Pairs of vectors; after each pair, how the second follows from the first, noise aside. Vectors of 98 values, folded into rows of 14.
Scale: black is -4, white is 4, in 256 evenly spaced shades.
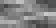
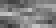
reversed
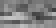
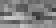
copied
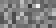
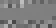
partly zeroed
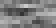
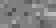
partly zeroed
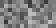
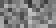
copied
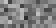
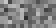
copied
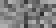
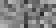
copied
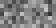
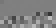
partly zeroed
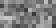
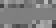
partly zeroed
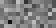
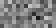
shuffled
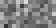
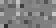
partly zeroed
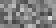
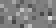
partly zeroed
